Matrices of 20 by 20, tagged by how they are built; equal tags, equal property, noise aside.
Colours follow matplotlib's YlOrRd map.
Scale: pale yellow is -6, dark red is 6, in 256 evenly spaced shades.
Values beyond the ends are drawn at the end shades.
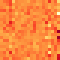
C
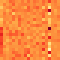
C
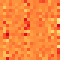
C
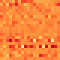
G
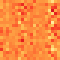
C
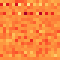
G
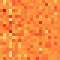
C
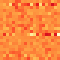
G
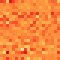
G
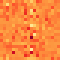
C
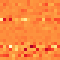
G
